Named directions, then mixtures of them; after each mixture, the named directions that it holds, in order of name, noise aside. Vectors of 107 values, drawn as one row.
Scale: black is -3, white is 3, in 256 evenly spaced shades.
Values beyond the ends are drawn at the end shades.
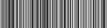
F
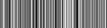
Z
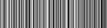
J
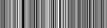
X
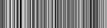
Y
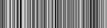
Y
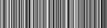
J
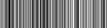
F, Z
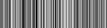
X, Z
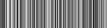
X, Y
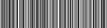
F, X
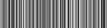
F, J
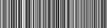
J, X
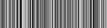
F, Y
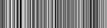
Y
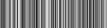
X, Y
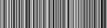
J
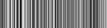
Y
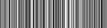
J, Z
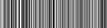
J, Y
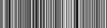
Z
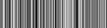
Z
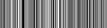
X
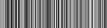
X, Y
